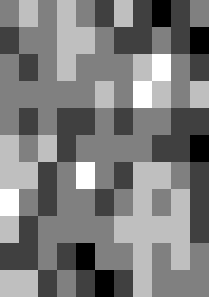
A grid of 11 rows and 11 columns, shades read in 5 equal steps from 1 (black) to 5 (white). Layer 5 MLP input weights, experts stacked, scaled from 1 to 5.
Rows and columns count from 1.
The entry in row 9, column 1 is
4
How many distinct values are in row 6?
4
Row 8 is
5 3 2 3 3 2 3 4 3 4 2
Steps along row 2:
up same up same down down same up down down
